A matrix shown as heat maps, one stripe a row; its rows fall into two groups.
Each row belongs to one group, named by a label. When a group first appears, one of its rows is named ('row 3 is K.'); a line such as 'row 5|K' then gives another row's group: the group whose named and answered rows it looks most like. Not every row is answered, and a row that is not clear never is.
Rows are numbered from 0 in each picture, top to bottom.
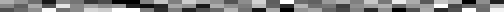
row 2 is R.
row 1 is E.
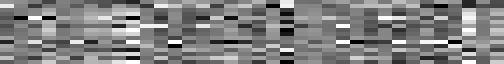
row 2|R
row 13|R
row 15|R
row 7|R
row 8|R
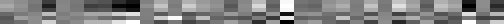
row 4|E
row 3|R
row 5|R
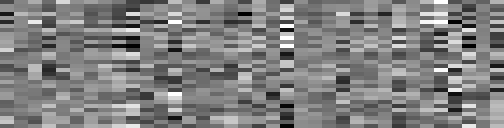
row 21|R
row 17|E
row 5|E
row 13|R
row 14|R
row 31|R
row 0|E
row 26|R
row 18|E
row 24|E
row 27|E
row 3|E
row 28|R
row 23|E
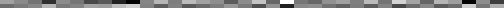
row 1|R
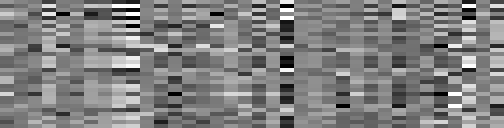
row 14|R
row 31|R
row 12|E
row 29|R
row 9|R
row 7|R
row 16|R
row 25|R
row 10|R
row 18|E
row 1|R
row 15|R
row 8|E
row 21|R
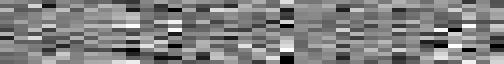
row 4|R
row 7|E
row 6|R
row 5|E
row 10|E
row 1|E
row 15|R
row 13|E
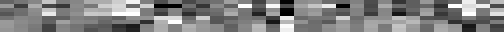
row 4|E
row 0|R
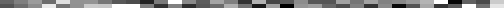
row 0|E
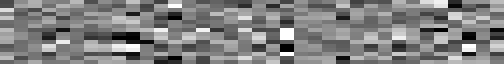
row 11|R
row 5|R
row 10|E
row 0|E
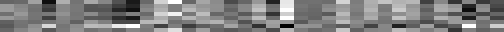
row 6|R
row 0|E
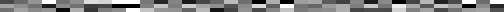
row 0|R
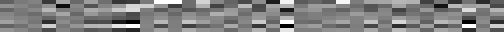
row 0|E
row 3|E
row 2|R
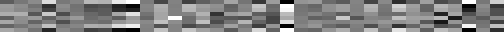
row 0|R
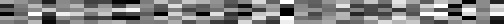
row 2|R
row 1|E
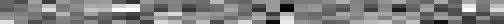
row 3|E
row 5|E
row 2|R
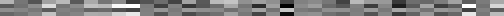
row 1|R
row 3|R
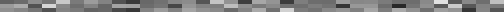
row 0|E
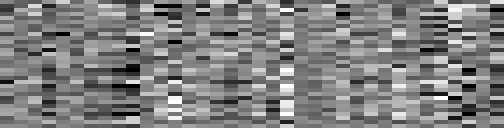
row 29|E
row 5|E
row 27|E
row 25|E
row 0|E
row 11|R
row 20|E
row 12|E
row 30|R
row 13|E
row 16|E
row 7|E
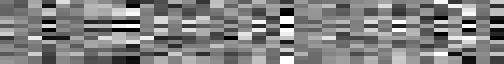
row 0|E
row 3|R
